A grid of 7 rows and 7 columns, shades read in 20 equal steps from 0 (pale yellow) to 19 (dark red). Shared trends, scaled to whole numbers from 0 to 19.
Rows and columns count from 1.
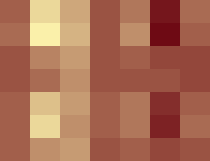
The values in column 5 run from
8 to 13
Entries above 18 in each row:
0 1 0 0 0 0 0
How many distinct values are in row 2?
7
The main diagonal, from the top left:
12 0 7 13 10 17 13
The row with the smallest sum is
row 2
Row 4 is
13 11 8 13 13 13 14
